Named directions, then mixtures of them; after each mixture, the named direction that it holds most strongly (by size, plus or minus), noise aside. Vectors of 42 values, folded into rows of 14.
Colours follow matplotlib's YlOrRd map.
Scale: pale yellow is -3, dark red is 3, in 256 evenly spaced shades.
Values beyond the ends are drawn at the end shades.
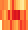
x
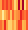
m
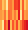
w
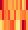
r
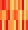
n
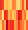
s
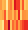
w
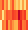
x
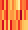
w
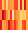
m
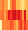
x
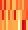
r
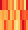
r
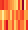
m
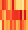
x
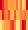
r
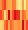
x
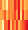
w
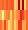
m
